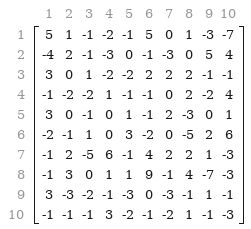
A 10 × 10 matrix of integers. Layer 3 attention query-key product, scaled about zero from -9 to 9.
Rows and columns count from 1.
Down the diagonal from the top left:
5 2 1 1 1 -2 2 4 1 -3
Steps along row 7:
up down up down up down same down down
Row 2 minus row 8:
-3 -1 -1 -4 -1 -10 -2 -4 12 7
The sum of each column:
4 1 -11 3 -5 14 -3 3 -5 -3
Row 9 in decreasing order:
3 1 0 -1 -1 -1 -2 -3 -3 -3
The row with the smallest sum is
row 9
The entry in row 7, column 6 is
4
